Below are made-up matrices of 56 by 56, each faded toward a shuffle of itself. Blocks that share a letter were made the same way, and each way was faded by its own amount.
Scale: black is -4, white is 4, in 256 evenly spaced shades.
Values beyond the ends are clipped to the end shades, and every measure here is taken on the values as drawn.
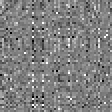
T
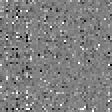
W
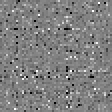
W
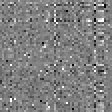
T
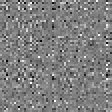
T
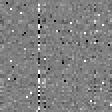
T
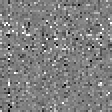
W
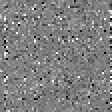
W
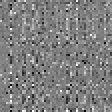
T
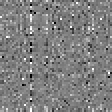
T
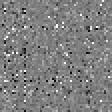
W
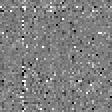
W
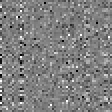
T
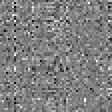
T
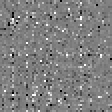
W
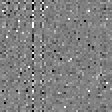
T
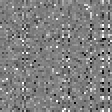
T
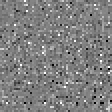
W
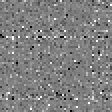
W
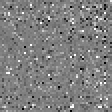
W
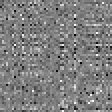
T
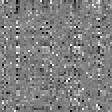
T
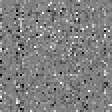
W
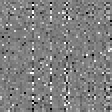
T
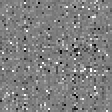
W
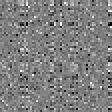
T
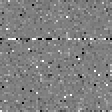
W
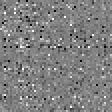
W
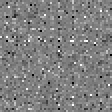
W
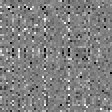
T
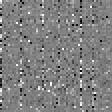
T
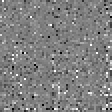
W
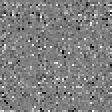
W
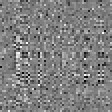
T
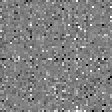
W
